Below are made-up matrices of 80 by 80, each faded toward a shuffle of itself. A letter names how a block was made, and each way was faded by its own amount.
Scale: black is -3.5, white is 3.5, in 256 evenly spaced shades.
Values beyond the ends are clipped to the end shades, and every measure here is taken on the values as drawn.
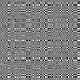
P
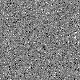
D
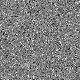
D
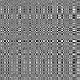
P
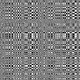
P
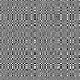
P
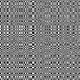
P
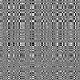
P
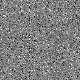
D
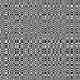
P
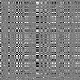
P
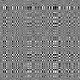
P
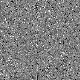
D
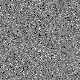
D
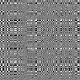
P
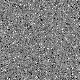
D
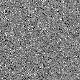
D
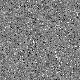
D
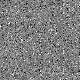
D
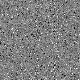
D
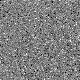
D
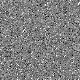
D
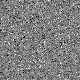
D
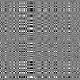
P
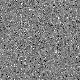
D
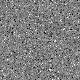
D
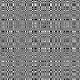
P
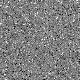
D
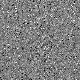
D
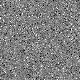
D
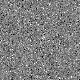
D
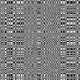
P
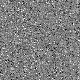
D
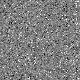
D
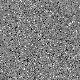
D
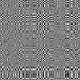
P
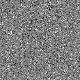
D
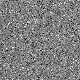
D
